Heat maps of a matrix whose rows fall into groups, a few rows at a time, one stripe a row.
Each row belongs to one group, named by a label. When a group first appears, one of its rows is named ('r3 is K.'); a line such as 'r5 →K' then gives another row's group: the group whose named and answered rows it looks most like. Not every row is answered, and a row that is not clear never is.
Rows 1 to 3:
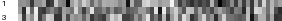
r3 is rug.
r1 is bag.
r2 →rug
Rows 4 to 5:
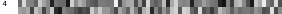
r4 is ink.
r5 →rug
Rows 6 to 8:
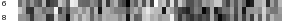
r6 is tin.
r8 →bag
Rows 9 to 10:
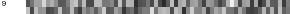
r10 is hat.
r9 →rug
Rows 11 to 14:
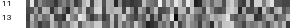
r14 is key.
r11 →key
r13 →tin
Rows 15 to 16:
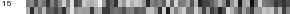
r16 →rug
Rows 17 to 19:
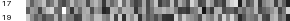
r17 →rug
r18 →bag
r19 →key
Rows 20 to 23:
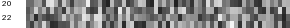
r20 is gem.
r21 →rug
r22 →key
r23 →rug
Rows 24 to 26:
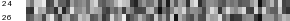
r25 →rug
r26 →gem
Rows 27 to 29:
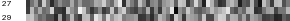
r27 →rug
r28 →tin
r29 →key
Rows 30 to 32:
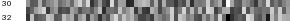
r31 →rug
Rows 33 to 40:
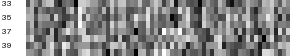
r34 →tin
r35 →ink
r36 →tin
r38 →key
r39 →gem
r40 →bag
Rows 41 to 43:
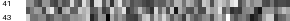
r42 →gem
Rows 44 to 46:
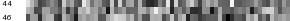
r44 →key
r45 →bag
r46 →bag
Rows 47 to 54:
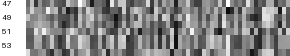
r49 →ink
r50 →ink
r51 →rug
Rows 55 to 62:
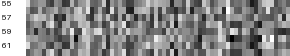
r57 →rug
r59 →key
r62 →gem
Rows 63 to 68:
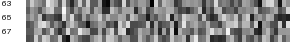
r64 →bag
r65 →key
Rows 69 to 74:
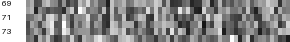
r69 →bag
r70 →tin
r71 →gem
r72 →bag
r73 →gem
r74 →key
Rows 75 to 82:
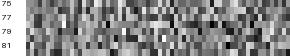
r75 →key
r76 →rug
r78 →bag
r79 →ink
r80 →gem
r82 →key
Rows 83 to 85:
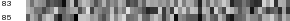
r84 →key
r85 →bag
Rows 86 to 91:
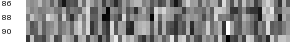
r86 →ink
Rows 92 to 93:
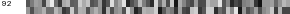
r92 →gem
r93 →rug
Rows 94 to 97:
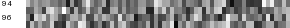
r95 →gem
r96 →rug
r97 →tin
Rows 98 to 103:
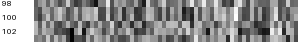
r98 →rug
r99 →gem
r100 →gem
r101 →hat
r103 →ink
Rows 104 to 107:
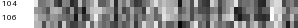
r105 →bag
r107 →ink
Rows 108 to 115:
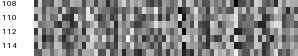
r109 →ink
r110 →tin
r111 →hat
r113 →key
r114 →tin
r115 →gem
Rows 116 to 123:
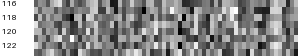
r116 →bag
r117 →hat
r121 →bag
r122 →ink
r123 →rug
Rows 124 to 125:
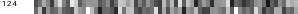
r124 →gem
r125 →tin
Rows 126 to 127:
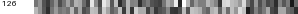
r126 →key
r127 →key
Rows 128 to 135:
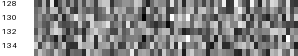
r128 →rug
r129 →rug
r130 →tin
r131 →key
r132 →bag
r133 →tin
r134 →rug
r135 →ink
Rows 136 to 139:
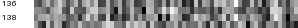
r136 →gem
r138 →ink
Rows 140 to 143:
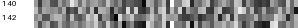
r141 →rug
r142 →bag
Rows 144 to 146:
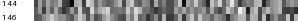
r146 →rug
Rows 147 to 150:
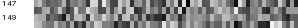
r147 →key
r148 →gem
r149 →key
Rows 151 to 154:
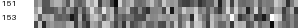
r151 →bag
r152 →key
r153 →hat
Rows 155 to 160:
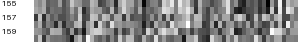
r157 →key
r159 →bag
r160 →tin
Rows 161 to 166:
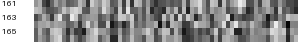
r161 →key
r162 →key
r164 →ink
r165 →bag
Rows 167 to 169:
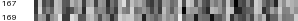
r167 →tin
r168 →tin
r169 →bag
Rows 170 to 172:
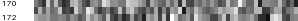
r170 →key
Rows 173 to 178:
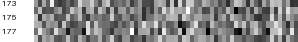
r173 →rug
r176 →ink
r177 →ink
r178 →hat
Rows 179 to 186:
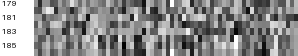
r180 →rug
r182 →bag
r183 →bag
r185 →gem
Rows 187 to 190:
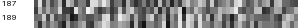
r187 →key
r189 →rug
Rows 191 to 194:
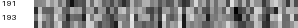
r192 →tin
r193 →ink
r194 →tin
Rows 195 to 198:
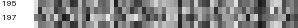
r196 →hat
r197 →key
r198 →hat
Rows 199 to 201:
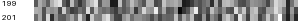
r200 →ink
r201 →key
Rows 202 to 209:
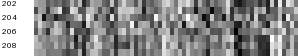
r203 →bag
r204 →tin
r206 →bag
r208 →ink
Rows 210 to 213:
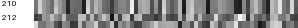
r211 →ink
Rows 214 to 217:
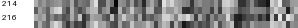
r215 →bag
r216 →hat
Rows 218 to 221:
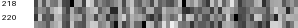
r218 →tin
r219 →bag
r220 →tin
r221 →bag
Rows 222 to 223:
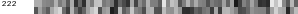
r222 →ink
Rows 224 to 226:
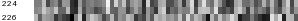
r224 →rug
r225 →rug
